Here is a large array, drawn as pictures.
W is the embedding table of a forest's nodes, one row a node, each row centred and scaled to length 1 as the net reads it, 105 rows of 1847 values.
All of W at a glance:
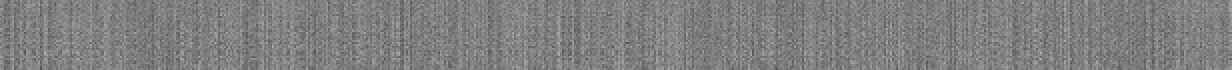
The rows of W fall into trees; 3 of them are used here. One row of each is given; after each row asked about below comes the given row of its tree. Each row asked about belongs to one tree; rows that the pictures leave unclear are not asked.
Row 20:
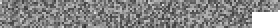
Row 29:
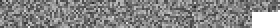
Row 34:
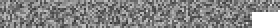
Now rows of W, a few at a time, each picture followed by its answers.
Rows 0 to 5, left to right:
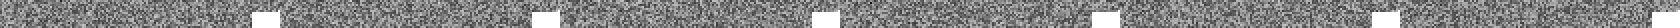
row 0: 34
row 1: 29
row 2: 20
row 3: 34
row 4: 29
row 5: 20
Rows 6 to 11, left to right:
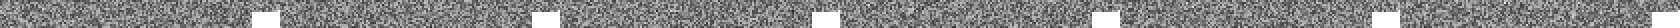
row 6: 29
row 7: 29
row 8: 20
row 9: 29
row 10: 20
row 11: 34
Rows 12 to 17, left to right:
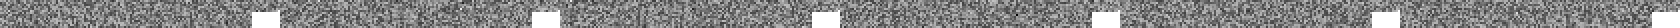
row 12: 29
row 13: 20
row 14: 20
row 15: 20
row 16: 29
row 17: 34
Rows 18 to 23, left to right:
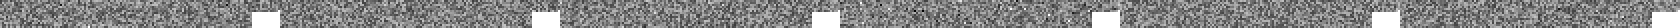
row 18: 34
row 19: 29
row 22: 20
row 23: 20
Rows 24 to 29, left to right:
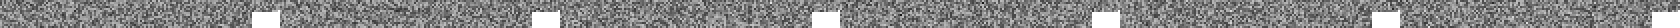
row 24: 29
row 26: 34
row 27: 20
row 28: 34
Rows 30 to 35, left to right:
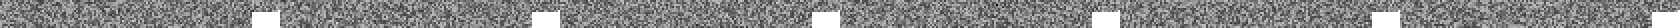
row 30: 29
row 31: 34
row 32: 20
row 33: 20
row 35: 34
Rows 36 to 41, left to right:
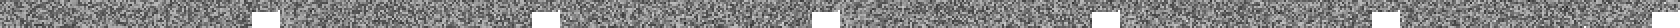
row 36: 34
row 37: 34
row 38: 29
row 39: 34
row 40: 34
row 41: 20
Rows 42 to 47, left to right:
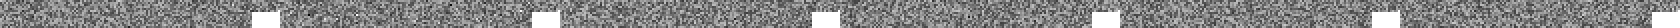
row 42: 29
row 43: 20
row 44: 34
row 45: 20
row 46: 29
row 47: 29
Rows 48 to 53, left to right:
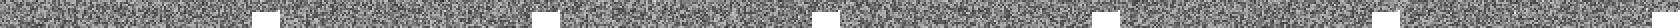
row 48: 34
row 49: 34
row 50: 34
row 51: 34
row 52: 20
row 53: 20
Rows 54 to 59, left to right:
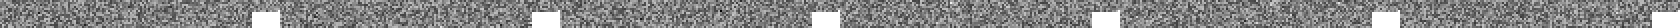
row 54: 20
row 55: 34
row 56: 34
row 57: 29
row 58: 20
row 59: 34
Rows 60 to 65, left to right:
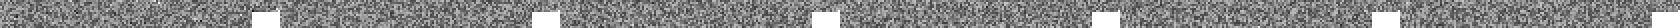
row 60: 29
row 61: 20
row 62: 29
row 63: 34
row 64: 34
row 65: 34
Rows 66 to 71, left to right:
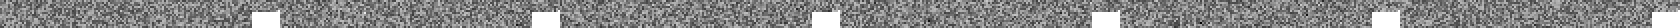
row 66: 34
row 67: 29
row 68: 29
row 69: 29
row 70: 20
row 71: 20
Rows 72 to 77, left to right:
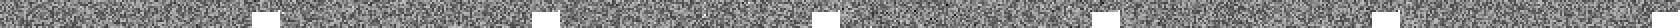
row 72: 34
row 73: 29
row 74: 20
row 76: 34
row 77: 34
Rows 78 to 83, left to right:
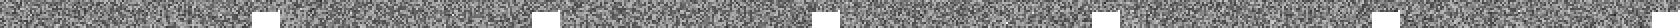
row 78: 34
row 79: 34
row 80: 34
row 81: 34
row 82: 34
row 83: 29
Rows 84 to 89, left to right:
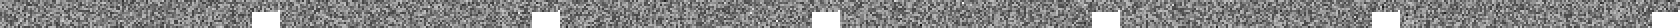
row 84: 20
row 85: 29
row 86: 20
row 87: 34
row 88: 34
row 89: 34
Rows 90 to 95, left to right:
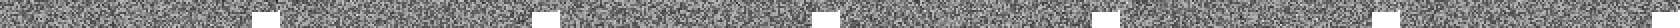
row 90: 29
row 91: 20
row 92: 34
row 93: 29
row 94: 20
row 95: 29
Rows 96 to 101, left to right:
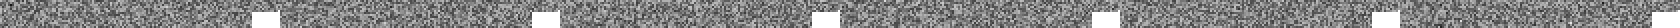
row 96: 29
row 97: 20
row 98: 34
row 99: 20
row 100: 20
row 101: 34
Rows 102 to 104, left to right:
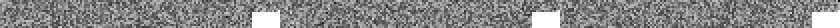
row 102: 20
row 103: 34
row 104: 20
